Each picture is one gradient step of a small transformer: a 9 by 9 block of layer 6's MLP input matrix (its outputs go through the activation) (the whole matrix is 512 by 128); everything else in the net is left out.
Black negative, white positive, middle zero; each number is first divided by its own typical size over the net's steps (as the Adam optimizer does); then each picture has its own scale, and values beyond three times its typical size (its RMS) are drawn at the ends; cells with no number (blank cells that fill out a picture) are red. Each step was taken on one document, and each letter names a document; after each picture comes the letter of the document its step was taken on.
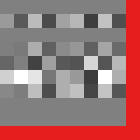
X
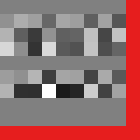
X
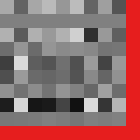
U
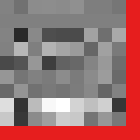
U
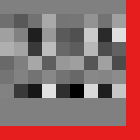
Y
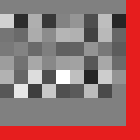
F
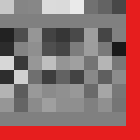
U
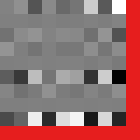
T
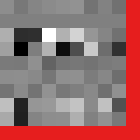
U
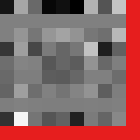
U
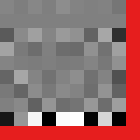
T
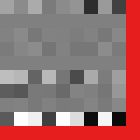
T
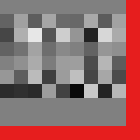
F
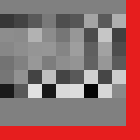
X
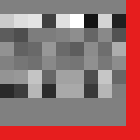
Y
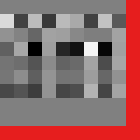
F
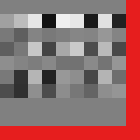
Y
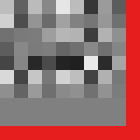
F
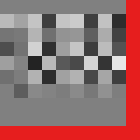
Y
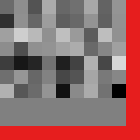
F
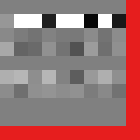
Y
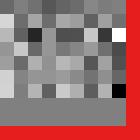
X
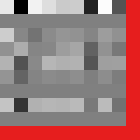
U
